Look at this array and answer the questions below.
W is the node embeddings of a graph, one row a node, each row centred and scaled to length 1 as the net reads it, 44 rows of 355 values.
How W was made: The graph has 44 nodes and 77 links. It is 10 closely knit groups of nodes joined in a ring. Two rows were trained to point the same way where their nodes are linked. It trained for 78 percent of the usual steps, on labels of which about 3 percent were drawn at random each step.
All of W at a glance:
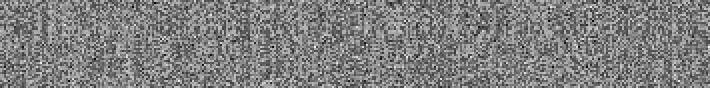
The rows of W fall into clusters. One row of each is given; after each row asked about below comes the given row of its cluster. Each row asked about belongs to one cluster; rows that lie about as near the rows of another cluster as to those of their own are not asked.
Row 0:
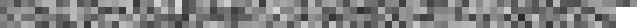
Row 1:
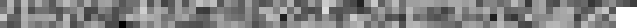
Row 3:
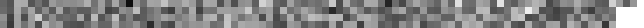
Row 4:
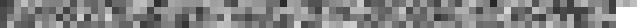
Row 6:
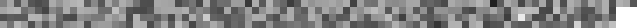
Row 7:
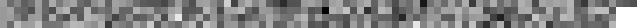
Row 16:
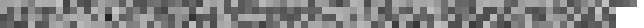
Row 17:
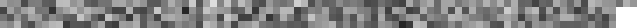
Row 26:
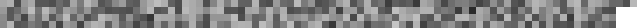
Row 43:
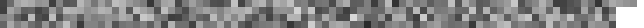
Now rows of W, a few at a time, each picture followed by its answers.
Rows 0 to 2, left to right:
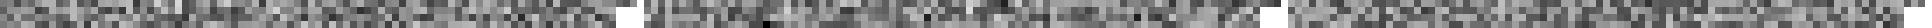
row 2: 17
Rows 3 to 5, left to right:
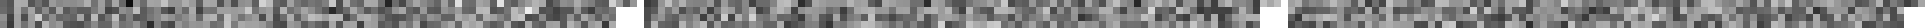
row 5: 16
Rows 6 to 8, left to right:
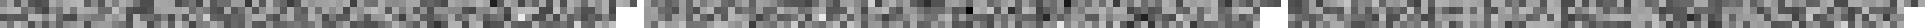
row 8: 3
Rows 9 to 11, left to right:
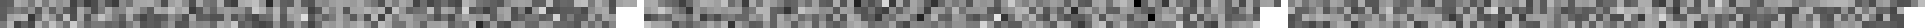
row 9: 4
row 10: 6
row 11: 16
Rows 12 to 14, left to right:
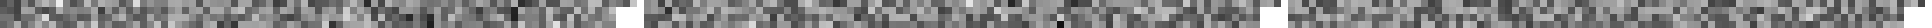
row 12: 3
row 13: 6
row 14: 6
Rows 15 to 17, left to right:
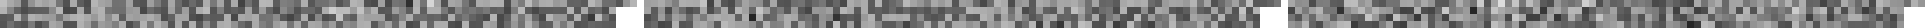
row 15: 16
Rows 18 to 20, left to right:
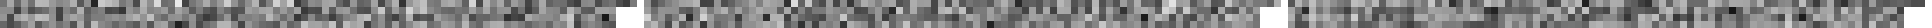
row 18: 1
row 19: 0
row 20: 1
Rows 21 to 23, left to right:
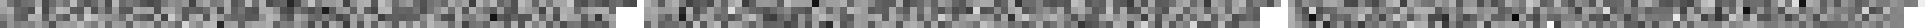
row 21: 7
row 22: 26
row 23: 0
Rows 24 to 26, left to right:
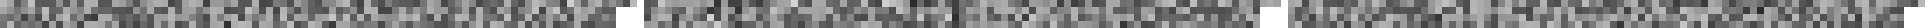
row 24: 26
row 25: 4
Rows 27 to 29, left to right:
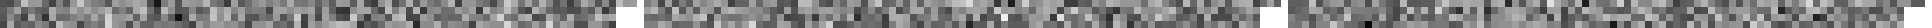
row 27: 43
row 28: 6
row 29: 3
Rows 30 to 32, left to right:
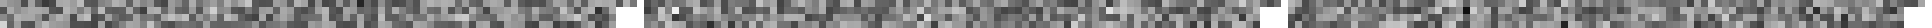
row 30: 17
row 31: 0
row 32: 26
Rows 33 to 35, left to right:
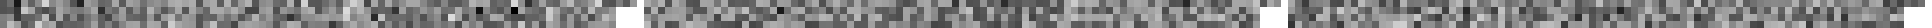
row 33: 3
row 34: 17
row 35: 7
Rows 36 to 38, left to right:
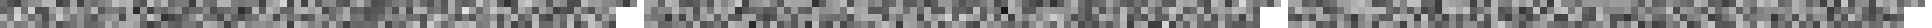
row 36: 0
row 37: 26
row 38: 6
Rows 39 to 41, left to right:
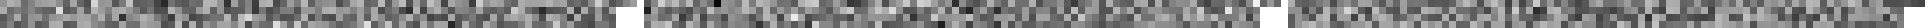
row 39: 16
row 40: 43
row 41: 7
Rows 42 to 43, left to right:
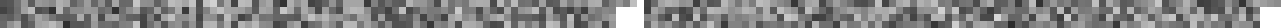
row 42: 3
